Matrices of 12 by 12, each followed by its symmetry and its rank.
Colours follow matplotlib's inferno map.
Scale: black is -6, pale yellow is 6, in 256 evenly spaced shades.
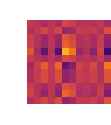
neither, rank one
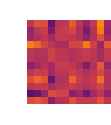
antisymmetric, rank two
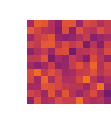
neither, full rank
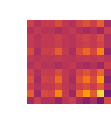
symmetric, rank one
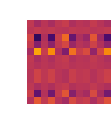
neither, rank one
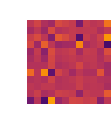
antisymmetric, rank two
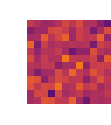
neither, full rank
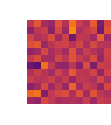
antisymmetric, rank two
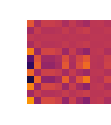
neither, rank one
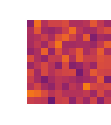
neither, full rank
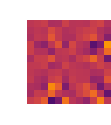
antisymmetric, rank two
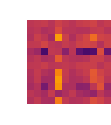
antisymmetric, rank two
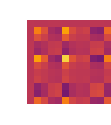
symmetric, rank one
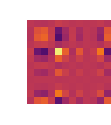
symmetric, rank one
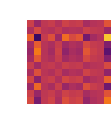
neither, rank one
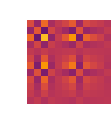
symmetric, rank one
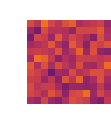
neither, full rank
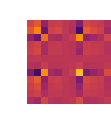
symmetric, rank one
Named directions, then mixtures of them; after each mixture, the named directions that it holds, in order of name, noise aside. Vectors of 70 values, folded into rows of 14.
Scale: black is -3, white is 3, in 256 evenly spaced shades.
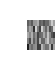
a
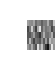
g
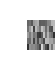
a, g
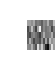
g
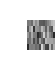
a, g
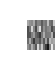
g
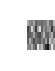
g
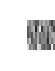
a, g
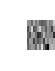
a, g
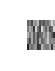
a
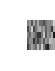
a, g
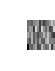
a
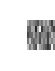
a, g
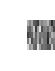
a, g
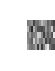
a, g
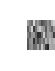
a, g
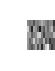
a, g
